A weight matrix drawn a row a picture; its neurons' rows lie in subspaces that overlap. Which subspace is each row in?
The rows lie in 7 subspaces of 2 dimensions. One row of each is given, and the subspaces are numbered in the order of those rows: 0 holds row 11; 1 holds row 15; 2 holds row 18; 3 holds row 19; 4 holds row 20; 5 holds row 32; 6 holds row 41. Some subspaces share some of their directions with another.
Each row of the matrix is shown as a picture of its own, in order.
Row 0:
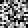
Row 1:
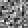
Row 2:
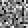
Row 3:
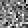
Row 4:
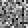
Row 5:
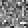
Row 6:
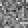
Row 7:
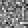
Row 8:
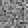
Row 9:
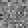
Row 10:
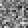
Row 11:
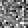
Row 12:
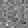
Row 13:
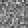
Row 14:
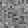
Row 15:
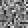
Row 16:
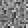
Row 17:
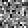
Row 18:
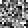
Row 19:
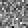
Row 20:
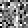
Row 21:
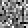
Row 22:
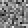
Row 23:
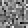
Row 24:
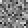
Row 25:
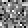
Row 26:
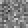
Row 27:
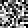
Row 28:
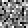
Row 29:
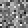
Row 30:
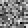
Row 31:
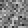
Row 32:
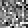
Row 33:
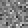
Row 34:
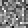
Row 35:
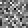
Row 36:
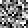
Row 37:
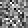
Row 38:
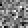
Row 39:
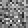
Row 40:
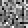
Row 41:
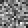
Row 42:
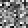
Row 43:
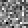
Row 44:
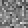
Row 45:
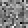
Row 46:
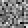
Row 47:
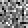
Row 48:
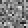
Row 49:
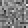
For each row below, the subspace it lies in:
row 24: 2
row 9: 5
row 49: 1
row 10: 0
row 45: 4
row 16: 1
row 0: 6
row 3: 5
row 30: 6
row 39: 3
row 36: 2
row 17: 5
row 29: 4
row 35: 3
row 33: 5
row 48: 2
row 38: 0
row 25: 5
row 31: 0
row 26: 6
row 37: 3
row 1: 1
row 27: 6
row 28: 5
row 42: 4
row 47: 4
